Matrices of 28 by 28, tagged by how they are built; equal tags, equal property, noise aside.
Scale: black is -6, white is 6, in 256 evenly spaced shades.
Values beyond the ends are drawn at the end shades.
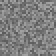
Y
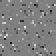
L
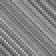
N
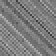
N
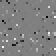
L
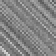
N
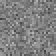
Y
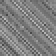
N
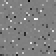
L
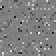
L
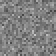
Y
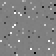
L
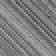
N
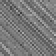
N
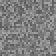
Y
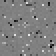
L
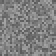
Y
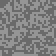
Y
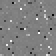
L
